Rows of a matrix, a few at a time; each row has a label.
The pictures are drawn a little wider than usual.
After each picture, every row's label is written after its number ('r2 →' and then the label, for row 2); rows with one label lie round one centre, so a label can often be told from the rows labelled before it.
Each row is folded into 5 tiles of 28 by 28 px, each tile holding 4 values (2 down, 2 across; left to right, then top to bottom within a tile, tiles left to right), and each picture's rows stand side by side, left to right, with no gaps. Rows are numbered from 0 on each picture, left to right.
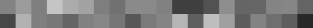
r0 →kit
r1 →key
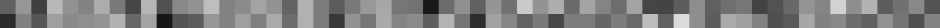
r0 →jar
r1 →jar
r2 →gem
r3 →kit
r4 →key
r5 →kit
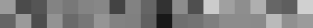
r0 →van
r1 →jar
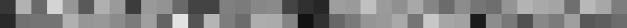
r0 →jar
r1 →key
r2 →jar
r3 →kit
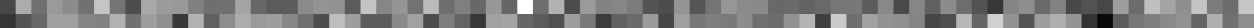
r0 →jar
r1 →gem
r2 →kit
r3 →kit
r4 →van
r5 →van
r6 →key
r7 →jar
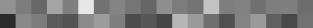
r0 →kit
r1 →kit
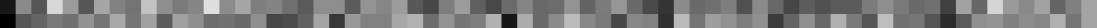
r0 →jar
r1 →kit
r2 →gem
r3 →van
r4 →van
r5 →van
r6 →jar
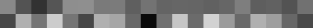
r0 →key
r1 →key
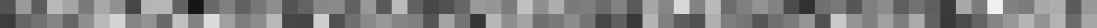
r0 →jar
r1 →key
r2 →gem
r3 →kit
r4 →kit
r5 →van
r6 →jar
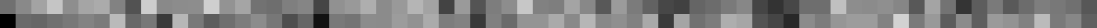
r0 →jar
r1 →kit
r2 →jar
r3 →jar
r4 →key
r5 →jar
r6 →van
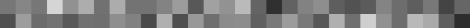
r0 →kit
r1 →gem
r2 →key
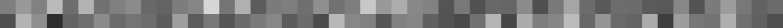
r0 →kit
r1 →kit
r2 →kit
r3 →van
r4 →van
